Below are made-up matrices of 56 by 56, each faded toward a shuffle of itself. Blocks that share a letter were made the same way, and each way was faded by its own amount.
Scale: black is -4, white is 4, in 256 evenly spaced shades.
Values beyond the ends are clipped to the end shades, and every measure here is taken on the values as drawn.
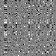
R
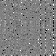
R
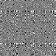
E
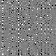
R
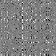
R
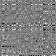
E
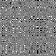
E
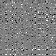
R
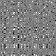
R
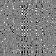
R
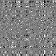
E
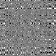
E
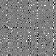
R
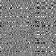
E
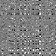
E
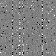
R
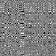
E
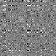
E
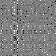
R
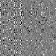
R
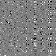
R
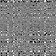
E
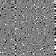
R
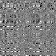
E
